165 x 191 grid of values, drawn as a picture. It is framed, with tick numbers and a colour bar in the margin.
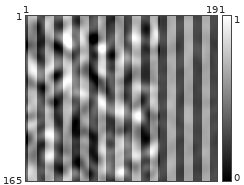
Overall the values sit about 50% of the way up the scale. Upright stripes repeat 11 times across the table. The right part is calmer, past a seam about 70% of the way across.
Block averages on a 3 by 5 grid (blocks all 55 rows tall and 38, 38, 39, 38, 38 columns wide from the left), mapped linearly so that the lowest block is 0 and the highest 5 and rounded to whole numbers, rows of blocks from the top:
24412 / 24421 / 30511
